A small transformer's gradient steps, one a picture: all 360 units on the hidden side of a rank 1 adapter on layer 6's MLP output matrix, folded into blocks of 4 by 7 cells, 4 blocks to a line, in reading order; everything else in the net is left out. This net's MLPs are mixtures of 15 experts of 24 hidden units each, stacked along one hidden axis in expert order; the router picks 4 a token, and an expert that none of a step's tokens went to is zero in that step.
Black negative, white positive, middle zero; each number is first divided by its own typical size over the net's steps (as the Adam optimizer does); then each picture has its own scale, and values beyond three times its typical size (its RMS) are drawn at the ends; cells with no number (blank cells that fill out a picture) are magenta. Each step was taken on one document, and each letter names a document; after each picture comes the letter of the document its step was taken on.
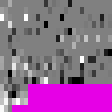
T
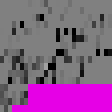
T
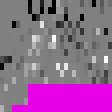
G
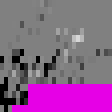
T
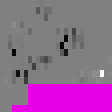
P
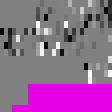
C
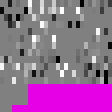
G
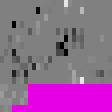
P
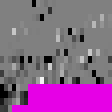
T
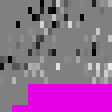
G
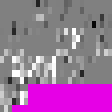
T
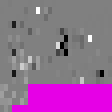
P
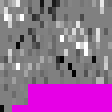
G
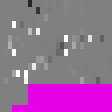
P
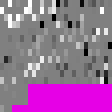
G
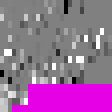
T
